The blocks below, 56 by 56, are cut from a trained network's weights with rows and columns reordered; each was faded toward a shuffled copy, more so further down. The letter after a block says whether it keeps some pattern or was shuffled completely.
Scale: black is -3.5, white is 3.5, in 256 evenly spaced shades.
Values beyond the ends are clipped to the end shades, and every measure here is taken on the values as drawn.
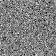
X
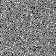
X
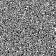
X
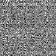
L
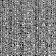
L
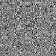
L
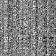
L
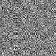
L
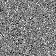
X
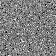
X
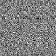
L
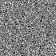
X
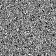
X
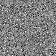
X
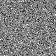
X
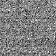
L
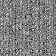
L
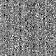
L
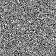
X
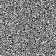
X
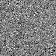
X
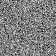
X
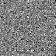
L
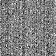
L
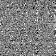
L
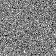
X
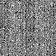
L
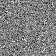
X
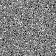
X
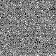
L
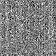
L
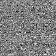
L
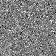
X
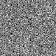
L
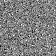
X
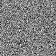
L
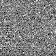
L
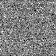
L
